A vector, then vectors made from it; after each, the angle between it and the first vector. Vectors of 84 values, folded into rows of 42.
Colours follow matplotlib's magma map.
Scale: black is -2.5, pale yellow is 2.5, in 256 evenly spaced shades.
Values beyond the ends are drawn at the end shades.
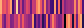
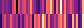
nearly opposite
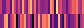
partly opposed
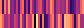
orthogonal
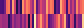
partly opposed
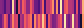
nearly opposite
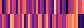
orthogonal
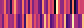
partly opposed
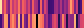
orthogonal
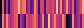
partly opposed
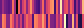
nearly opposite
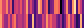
partly aligned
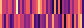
nearly parallel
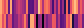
partly aligned
